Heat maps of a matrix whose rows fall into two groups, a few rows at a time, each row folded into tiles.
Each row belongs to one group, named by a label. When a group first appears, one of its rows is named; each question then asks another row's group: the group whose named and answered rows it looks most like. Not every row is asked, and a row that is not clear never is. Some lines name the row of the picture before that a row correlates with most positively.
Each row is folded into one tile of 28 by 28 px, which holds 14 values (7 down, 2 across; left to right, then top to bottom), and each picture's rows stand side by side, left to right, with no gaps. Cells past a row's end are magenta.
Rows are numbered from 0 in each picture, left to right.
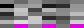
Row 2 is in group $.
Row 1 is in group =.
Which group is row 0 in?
$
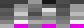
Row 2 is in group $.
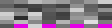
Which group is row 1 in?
=
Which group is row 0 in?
=
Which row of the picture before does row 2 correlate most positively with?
1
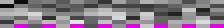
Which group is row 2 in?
=
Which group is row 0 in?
$
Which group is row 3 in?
$
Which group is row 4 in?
=
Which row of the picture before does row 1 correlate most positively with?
0
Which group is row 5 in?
=
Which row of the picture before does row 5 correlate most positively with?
1
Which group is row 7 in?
=
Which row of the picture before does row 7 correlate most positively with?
3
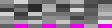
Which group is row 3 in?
$
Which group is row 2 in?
=
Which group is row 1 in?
$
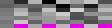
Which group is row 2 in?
=
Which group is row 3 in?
$
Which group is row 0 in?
$
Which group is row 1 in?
$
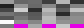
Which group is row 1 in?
$
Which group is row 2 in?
$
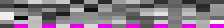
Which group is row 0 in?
=
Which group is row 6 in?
$
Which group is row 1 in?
=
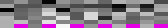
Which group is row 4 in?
=
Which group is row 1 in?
$
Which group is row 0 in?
=
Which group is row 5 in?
$
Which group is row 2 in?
=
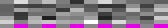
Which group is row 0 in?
=
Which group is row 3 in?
=
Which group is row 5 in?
$
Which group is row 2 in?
$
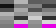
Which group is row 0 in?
=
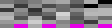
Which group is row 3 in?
$
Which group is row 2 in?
=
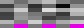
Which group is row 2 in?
$
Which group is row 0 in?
$
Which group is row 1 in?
=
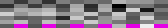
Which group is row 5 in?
=
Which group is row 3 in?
$
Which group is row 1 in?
$
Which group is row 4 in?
=
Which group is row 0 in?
$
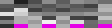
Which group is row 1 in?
=
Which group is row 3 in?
$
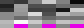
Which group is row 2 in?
$
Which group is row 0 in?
$
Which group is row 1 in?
=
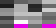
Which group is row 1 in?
=
